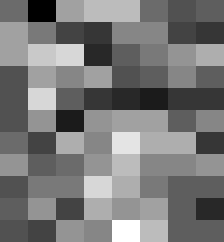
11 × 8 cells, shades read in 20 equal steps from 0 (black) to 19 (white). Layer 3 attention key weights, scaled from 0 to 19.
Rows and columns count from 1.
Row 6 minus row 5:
0 -5 -5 7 9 10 3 6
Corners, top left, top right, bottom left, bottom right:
8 7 6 7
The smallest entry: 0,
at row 1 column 2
